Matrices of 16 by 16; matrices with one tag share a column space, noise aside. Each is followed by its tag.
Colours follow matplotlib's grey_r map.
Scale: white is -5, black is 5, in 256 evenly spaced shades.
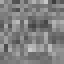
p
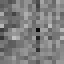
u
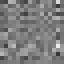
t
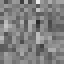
p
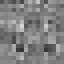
p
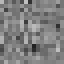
p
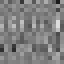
p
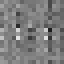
u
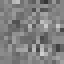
p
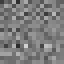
t
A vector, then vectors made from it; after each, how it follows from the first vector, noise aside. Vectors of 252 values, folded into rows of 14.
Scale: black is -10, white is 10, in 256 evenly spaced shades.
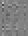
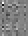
scaled up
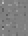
partly zeroed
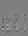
partly zeroed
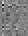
scaled up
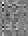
scaled up
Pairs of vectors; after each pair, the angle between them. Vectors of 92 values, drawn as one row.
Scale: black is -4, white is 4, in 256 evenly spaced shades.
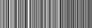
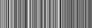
nearly parallel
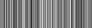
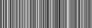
orthogonal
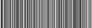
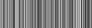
partly opposed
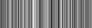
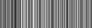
partly aligned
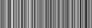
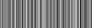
partly aligned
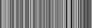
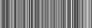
nearly opposite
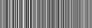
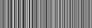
nearly opposite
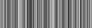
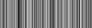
nearly opposite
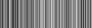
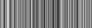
partly opposed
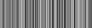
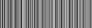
orthogonal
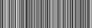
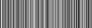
orthogonal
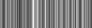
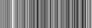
partly opposed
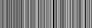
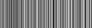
nearly parallel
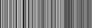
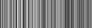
nearly parallel
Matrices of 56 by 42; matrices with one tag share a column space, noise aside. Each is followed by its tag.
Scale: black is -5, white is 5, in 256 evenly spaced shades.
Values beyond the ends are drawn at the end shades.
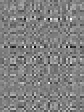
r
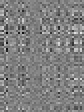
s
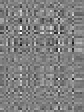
s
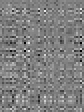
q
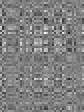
s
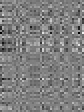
s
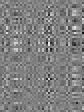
s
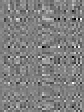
r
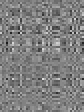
s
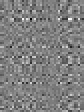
r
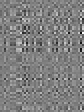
s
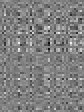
s
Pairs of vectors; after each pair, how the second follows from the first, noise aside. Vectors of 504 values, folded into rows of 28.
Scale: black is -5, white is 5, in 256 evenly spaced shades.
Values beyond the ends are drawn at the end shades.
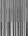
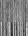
negated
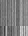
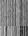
negated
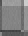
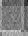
negated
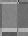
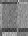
negated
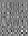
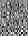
scaled up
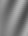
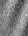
negated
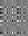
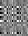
scaled up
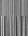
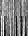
scaled up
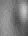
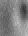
negated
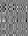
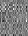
negated
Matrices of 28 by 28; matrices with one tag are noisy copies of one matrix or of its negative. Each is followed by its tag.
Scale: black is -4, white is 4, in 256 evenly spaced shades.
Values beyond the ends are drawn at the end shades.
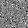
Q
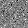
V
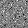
V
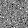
Q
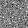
Q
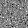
Q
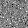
Q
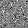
V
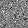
V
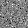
Q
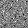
V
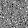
Q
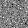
Q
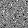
V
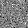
Q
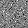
V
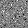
V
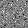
V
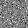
Q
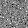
Q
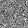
V
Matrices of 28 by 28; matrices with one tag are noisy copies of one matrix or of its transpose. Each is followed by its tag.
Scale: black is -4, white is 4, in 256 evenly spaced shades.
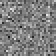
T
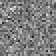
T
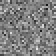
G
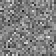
G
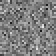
G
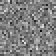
G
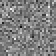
T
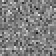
T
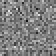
T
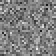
G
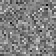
G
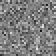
G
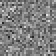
T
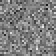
G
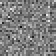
T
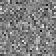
G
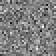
G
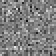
T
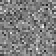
G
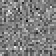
T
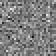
T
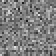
T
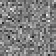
T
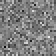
G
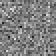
T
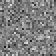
G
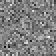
G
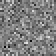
G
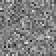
G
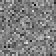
G
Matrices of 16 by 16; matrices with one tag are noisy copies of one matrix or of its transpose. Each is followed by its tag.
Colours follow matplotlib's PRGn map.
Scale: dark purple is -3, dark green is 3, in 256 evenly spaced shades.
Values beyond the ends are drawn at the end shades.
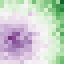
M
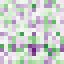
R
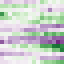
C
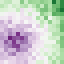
M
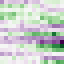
C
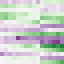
C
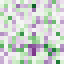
R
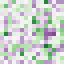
R
